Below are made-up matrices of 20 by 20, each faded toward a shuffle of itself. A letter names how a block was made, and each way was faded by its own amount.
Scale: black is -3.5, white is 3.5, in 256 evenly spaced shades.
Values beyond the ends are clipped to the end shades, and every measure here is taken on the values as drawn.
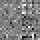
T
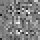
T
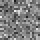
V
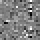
T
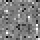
T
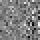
T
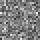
V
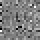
T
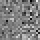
T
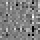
T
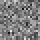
V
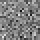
V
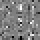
T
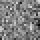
V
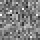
V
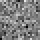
V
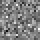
V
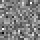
V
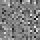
T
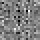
T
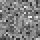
V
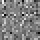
T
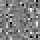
T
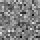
V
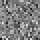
V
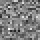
V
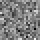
V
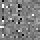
T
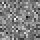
V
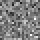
V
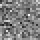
V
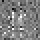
T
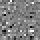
T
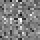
T
